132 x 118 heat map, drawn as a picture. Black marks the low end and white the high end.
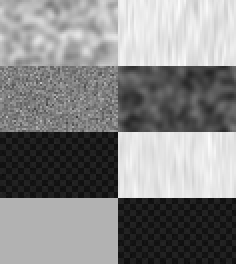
The table splits into 4 rows of 2 panels. Panel 1,1: high, blotchy. Panel 1,2: very high, streaked downward, faint in contrast. Panel 2,1: middling, fine-grained. Panel 2,2: low, blotchy. Panel 3,1: very low, checkered, faint in contrast. Panel 3,2: very high, streaked downward, faint in contrast. Panel 4,1: high, flat. Panel 4,2: very low, checkered, faint in contrast.
